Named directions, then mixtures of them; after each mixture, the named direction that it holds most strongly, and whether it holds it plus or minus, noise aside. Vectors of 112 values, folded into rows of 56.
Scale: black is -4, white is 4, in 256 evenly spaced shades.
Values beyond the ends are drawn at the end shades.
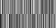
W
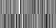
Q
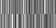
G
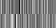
Q, minus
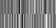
Q, minus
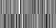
Q, plus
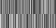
W, minus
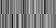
G, minus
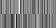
Q, plus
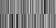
G, minus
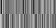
W, minus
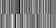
Q, minus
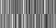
G, plus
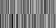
G, minus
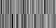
G, minus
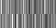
G, plus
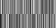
W, plus
